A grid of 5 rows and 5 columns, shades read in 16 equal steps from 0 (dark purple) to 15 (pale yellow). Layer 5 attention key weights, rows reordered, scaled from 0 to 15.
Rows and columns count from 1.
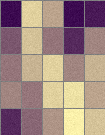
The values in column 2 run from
6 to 13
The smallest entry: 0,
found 2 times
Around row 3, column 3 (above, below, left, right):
7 13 11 8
